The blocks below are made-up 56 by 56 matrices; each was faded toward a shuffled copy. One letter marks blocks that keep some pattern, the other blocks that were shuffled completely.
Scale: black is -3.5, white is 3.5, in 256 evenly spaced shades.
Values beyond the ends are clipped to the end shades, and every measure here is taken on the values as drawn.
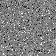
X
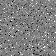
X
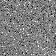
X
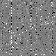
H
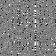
H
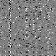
H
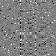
H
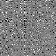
H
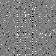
H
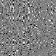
H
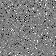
X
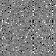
H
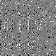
H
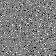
X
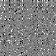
H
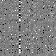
H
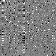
H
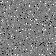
X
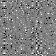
H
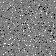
X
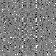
H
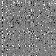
H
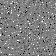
X
